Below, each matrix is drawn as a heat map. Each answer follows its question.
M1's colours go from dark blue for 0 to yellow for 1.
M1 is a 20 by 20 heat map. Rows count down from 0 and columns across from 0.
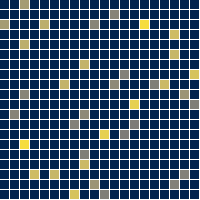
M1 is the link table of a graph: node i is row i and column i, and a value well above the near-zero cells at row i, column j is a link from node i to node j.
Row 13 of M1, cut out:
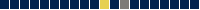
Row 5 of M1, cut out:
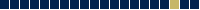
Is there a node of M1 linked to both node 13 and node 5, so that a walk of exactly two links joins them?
no
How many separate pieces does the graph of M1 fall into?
3
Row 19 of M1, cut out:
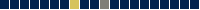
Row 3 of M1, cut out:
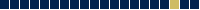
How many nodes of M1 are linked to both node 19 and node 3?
0
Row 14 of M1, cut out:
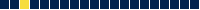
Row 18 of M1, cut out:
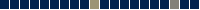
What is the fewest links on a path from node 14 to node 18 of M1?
3
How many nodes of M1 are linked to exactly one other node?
9
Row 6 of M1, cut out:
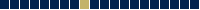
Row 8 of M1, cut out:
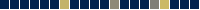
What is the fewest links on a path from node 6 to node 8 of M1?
1
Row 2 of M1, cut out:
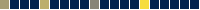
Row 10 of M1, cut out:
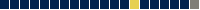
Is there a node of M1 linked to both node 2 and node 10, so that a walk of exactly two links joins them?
no
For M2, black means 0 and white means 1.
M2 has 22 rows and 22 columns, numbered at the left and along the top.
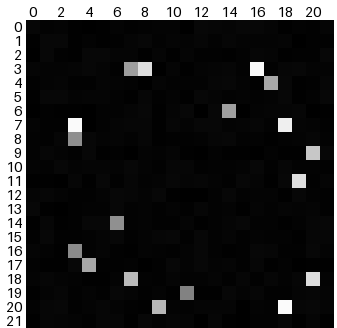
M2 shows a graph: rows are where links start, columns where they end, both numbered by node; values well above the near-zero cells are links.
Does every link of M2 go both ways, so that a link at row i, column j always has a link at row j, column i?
yes
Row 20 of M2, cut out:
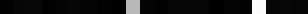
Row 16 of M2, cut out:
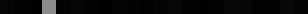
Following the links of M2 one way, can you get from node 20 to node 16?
yes
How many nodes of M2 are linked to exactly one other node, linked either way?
9
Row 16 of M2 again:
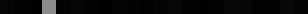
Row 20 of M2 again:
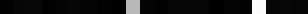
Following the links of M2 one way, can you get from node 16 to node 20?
yes
